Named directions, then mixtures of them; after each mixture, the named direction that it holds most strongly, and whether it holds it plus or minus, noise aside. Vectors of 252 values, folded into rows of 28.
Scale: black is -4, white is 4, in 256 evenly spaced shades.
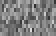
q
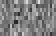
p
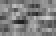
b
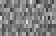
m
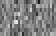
p, minus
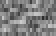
b, minus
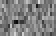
p, plus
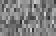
q, plus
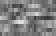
b, minus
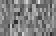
p, plus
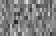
p, plus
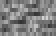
b, plus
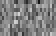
p, minus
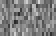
p, plus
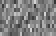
q, plus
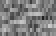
b, minus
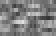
b, minus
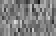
q, minus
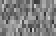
q, minus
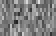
p, plus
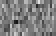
p, plus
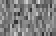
p, plus
